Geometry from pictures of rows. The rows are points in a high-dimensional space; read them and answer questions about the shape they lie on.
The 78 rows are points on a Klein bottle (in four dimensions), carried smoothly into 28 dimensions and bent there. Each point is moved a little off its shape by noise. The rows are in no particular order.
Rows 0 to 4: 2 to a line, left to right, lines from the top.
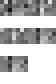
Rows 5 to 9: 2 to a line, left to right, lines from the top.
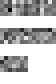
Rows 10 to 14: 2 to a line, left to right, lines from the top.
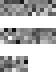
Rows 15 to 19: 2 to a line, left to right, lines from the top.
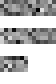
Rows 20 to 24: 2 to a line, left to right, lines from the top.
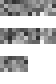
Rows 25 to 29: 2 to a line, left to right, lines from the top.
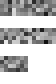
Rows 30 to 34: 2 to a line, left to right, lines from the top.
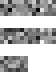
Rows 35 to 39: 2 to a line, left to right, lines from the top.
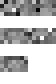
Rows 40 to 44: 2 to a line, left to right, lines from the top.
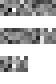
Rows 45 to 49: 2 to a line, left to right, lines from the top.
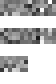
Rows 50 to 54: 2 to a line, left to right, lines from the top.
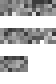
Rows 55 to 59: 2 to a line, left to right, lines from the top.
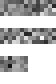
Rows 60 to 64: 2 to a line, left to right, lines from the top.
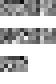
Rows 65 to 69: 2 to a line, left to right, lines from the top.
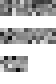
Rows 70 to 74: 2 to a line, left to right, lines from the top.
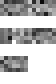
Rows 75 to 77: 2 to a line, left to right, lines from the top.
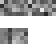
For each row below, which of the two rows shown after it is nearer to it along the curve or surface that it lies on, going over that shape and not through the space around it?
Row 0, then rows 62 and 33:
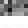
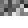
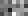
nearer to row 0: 62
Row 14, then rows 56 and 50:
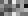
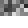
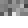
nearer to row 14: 56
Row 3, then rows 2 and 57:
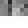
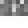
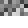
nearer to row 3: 2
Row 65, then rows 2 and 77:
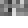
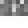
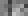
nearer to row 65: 2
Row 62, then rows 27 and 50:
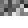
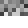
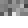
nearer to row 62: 27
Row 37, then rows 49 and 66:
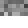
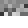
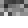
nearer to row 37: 49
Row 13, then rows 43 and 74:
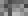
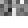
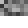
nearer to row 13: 43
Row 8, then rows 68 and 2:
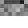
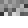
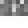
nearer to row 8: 68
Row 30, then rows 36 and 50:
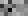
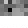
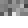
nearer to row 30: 36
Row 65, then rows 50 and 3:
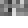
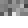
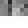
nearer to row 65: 3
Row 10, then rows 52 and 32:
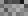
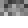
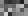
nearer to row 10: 52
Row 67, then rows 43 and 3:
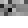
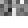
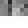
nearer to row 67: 3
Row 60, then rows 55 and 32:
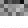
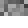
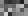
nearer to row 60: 55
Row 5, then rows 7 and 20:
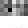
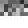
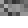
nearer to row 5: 7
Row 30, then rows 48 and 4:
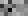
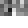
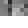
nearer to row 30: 4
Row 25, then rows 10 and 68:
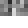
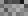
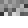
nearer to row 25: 68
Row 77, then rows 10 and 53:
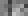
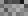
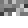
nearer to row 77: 53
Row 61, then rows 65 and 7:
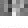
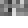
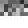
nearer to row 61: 65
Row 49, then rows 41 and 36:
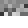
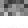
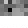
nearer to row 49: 41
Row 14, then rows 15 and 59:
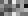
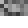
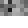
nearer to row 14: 59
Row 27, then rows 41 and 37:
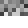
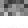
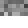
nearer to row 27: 37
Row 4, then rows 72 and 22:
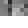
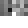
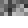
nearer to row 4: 22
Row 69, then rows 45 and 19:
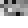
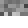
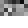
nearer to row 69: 19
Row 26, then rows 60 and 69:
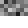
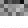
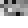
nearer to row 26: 69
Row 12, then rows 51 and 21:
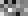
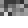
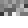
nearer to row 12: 51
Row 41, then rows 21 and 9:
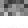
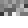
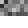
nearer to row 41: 21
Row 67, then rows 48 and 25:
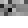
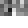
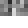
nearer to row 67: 25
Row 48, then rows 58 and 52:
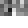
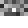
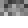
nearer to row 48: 52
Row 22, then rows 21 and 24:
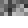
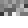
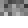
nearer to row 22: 24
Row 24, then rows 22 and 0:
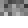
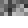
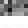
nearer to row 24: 22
